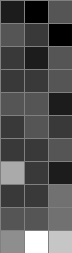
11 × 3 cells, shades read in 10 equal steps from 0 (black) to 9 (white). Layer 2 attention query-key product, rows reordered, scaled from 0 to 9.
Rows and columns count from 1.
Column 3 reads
3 0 3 3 1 2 3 1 4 4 7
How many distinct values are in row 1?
3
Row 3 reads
2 1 3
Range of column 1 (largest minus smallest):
5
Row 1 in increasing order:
0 1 3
